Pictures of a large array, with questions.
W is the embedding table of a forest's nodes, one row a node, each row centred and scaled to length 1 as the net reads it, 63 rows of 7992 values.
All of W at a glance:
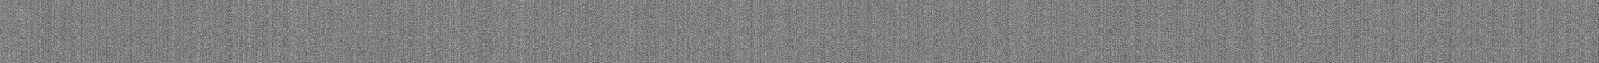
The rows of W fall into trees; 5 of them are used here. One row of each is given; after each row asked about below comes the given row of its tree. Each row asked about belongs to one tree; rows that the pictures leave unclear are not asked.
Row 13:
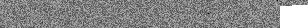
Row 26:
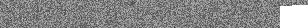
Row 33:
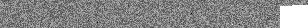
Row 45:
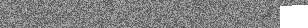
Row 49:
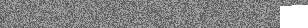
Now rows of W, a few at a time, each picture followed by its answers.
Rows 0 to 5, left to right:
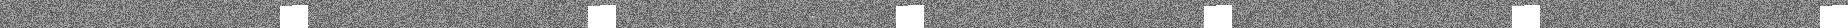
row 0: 45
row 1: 26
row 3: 26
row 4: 33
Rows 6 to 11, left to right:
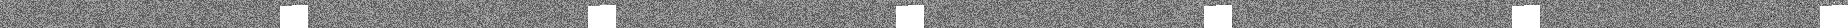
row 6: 45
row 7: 49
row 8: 26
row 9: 13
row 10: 45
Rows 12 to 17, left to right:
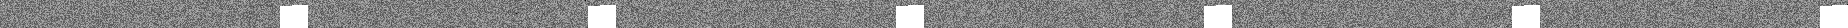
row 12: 49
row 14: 45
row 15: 49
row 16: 45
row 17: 26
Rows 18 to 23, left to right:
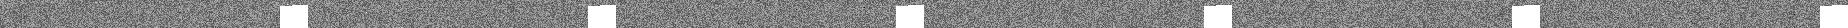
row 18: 13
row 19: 45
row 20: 33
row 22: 45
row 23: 49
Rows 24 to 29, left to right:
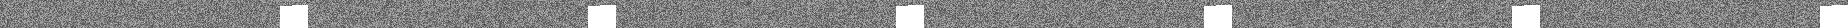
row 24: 26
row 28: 13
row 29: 49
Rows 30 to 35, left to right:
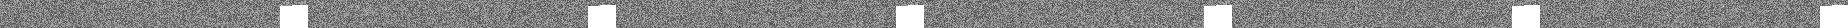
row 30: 33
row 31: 49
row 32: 49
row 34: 45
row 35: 49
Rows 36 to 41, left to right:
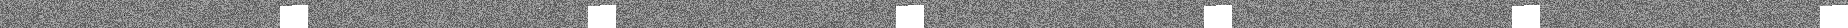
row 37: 26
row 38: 26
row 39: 45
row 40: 45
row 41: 33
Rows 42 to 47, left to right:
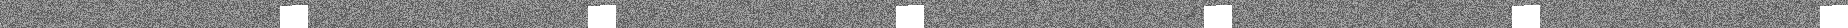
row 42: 45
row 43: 26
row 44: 26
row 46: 45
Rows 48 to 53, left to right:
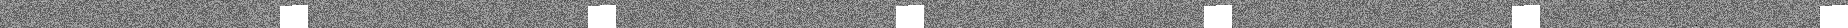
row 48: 13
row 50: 33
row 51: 26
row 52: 26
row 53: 13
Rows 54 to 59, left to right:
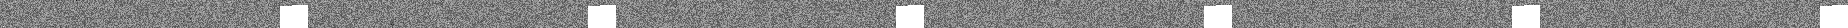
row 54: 26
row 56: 45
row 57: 26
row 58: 45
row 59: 26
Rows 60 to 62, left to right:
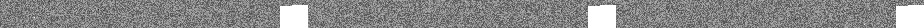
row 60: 49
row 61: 45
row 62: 26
